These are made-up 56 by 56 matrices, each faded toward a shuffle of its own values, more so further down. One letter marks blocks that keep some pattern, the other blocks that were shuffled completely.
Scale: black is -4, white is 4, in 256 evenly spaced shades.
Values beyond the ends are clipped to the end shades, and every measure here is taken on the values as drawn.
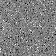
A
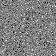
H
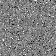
H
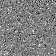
H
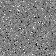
H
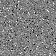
H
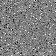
H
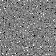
A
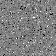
A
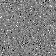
A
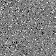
H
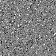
H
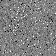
H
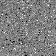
A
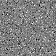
A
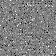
A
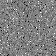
A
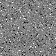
H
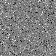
A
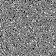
A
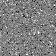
A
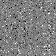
A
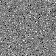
H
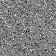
H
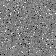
H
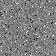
H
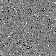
A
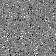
H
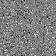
A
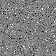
H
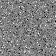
H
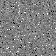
A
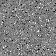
H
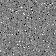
H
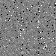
A
